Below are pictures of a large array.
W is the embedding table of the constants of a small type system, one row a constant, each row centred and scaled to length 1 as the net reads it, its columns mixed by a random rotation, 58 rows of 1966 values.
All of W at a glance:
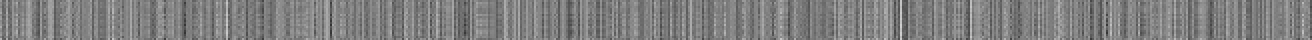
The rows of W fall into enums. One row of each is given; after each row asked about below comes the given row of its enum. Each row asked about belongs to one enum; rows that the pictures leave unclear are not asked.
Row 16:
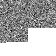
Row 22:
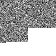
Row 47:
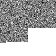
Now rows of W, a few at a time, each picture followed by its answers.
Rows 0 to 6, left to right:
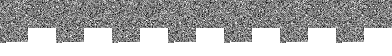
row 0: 22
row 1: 16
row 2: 16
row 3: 47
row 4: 47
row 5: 22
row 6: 22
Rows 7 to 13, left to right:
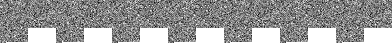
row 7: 16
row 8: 47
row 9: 22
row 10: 22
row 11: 16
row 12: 22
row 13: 16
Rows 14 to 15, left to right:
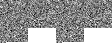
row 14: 16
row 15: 16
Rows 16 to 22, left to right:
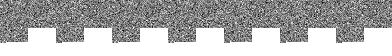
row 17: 22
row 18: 16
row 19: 16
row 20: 47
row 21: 47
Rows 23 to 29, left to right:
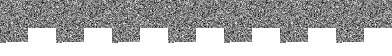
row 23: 47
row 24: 16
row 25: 22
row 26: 16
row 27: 47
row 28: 47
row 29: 16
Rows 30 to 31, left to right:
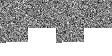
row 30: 22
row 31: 47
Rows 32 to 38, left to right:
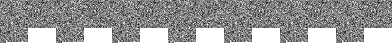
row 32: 47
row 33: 22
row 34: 47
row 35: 16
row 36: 47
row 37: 47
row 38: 47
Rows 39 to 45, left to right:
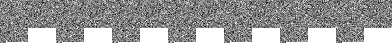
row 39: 47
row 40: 16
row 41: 16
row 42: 16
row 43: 47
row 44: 22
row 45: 22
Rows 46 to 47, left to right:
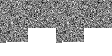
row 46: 47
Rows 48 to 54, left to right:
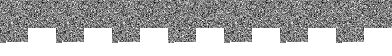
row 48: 47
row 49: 47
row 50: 47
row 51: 16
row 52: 47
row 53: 47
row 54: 22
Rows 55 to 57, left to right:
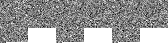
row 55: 22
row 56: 16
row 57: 16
